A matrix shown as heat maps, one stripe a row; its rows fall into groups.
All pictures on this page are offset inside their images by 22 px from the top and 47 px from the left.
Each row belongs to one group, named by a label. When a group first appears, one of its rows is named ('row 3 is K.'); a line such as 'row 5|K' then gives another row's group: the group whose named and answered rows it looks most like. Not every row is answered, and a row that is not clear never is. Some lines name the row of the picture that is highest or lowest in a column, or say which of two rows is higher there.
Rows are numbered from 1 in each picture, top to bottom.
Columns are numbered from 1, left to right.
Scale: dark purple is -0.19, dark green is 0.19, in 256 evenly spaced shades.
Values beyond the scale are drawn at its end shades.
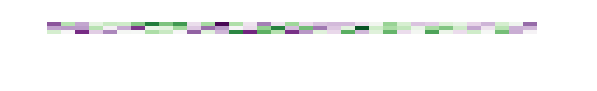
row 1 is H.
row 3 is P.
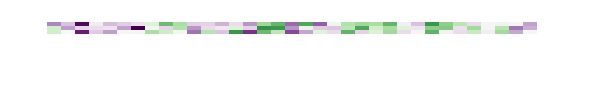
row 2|P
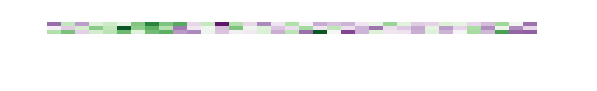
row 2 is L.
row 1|H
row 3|L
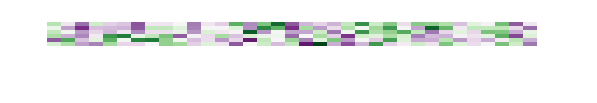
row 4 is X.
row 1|P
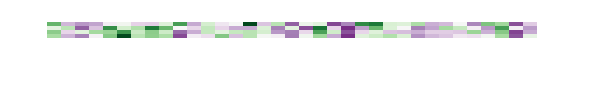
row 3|L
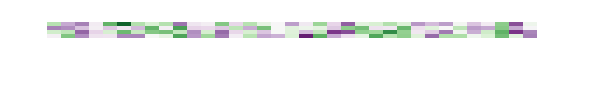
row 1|X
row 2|P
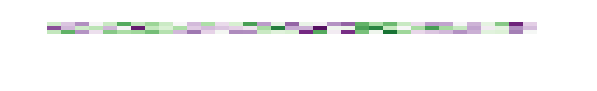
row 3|X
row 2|P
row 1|X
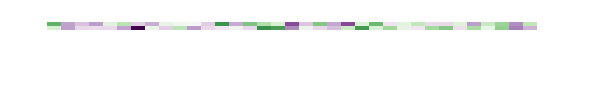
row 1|X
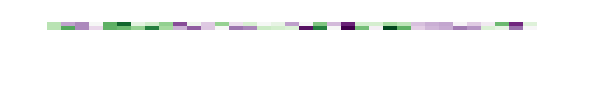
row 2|X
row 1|X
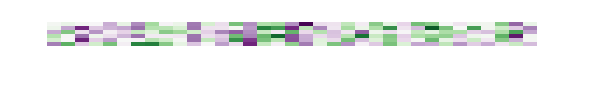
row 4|P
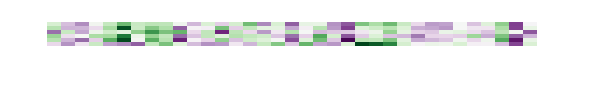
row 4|L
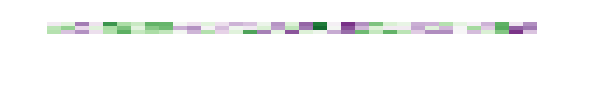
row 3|X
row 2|L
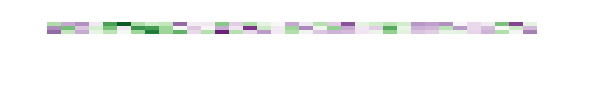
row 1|X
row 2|H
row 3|H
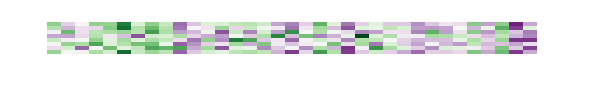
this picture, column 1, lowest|4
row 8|L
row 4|P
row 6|L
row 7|H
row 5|L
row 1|L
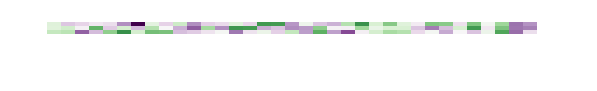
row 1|P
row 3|X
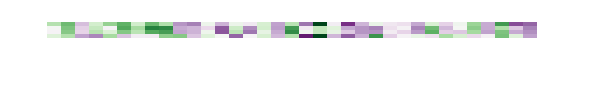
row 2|L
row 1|L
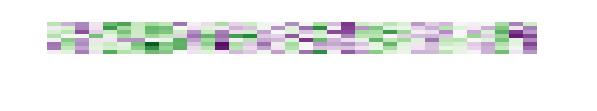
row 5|H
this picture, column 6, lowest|5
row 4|L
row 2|H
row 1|X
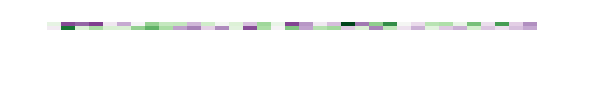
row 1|P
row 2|L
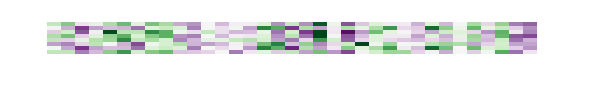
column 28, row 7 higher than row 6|Yes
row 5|L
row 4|L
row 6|P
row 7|P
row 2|P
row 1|L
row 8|X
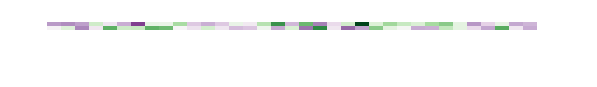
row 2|H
